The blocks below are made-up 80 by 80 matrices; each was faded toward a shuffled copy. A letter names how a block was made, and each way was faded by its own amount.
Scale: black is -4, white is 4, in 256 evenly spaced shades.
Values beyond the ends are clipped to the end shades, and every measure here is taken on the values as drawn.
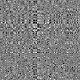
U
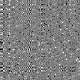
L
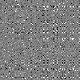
L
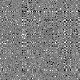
L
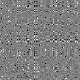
L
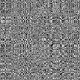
U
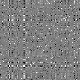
L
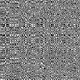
U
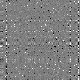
L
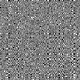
U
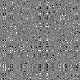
L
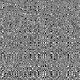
U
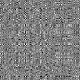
U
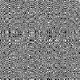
U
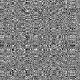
U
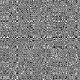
U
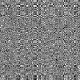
U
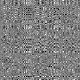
U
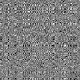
U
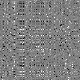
L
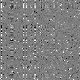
L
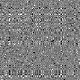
U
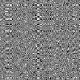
U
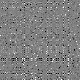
L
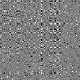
L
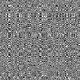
U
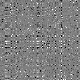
L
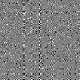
L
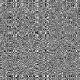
U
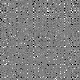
L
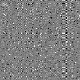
L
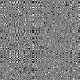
L
